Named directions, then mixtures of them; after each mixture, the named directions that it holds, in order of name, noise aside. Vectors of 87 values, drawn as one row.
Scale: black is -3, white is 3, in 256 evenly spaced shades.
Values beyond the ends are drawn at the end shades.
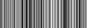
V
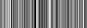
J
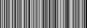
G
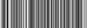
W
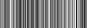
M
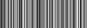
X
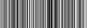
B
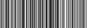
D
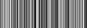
G, J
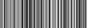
V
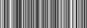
G, M, W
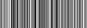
B, J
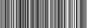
G, M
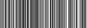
G, M, W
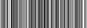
J, W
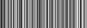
X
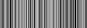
B, M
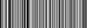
W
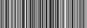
D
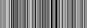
B, J, V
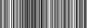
J, M, V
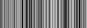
V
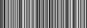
G, X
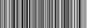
B, J, V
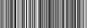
D, M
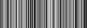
B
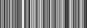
D, G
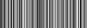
X
